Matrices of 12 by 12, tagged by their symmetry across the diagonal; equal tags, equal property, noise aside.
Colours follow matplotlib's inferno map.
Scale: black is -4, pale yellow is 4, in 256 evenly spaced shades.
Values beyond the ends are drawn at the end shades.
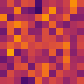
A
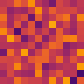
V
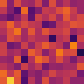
A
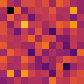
V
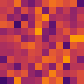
A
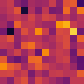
A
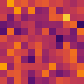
A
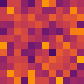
V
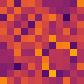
V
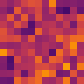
V
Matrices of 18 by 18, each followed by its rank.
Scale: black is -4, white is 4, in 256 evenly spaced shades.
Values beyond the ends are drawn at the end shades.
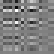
one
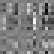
two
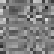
three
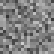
full rank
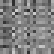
three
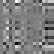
two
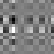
one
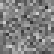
full rank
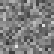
full rank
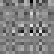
two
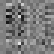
three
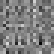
three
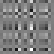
one
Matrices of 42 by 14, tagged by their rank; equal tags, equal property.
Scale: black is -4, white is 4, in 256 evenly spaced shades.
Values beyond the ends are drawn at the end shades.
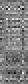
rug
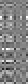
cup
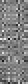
rug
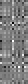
cup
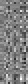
rug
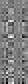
cup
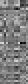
rug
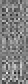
rug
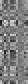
cup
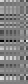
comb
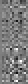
rug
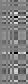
comb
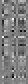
cup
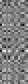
cup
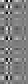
comb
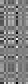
comb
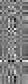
cup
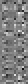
rug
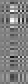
comb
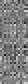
rug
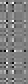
comb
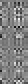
cup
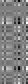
comb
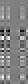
comb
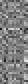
rug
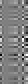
comb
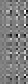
cup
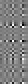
comb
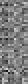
rug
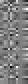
cup
